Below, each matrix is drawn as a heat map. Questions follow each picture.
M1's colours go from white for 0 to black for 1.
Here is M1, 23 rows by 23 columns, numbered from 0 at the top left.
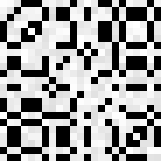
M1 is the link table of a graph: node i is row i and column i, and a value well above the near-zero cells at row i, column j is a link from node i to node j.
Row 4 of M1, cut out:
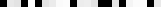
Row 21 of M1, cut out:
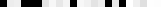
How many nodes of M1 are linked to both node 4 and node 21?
6
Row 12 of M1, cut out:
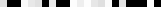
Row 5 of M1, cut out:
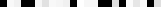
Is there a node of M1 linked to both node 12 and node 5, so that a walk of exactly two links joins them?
no
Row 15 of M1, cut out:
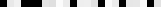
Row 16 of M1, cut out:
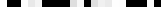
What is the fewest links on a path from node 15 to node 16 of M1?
3
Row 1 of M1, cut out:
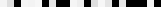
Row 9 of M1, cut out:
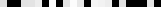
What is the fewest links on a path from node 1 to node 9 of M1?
1
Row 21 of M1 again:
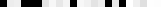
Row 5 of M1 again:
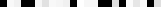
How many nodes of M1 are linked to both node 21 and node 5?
6
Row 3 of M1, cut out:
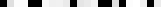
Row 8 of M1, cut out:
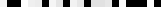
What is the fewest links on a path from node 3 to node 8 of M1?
3
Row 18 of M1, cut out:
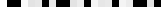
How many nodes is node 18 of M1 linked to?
10
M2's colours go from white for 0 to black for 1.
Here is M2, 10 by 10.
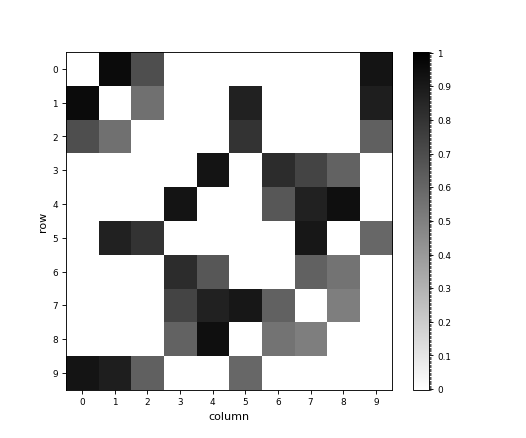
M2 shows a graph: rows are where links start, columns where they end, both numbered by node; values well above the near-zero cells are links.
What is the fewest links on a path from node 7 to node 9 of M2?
2
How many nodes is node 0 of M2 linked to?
3
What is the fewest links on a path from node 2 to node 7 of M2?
2
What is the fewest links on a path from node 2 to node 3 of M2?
3
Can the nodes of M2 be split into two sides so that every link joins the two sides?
no
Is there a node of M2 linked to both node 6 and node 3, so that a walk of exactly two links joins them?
yes
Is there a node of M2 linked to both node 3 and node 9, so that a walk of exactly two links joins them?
no
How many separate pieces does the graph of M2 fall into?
1
